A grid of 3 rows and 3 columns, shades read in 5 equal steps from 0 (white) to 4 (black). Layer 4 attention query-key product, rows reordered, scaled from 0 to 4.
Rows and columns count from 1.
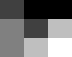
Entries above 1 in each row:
3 2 1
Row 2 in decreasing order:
3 2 1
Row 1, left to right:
3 4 4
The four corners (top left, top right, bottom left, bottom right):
3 4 2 0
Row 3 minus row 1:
-1 -3 -4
